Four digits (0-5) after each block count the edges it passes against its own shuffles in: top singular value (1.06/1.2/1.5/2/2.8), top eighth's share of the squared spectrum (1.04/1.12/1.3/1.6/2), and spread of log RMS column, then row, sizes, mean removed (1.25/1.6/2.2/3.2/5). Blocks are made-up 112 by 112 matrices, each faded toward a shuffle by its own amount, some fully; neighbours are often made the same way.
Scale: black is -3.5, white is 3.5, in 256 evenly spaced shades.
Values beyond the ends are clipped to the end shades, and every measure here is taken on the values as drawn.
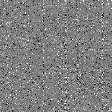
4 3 2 1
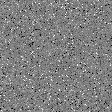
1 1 0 0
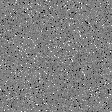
0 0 0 0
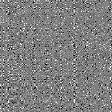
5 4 3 2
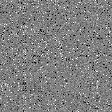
3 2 2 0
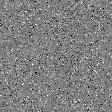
2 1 0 0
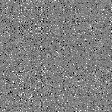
4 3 2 2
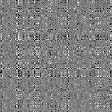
5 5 4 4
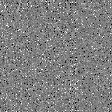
4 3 2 1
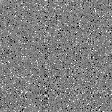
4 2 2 1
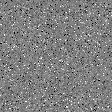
2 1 0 0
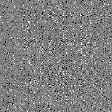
4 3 2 2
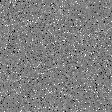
1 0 0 0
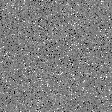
2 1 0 0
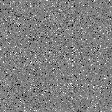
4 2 1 1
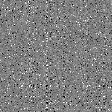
4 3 2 1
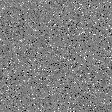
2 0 0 0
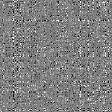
4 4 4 3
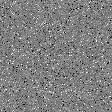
0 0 0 0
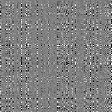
5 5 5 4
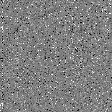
3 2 1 1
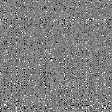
4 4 3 2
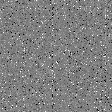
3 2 1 0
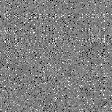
4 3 2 2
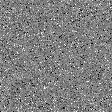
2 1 0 0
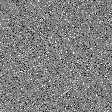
1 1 0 0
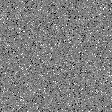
0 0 0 0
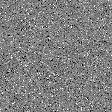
0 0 0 0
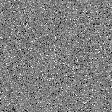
3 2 0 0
